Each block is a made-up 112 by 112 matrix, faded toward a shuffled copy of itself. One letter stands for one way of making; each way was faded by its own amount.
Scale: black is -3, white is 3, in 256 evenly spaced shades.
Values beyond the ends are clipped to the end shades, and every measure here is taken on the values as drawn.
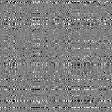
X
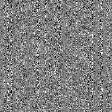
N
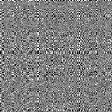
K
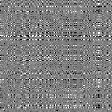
X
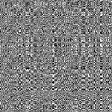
K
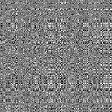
K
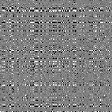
X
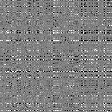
X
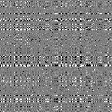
X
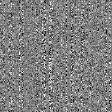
N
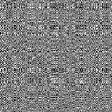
K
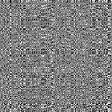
K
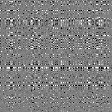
X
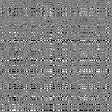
X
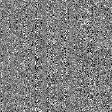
N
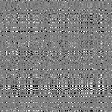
X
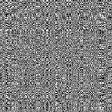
K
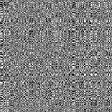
K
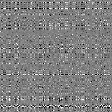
X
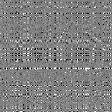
X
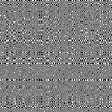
X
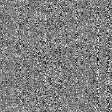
N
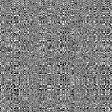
K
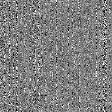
N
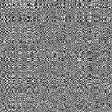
K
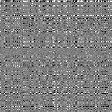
X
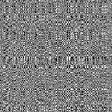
K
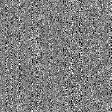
N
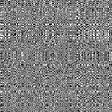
K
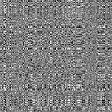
K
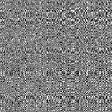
K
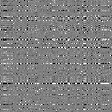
X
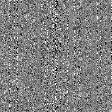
N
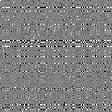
X
